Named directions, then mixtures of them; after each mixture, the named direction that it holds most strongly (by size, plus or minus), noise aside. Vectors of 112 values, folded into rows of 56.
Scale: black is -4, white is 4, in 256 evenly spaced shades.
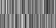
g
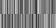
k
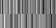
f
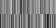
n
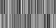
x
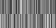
n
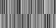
x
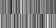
n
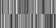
f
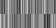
x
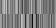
k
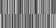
k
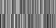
n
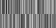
g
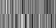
g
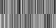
x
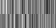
g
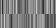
f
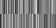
k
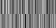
g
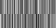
k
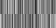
k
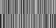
k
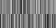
n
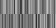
k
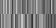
f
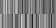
f
